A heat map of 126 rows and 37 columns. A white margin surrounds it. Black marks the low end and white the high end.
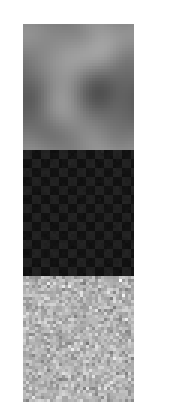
It is made of 3 by 1 panels. Panel 1,1: middling, smooth. Panel 2,1: very low, checkered, faint in contrast. Panel 3,1: high, fine-grained.
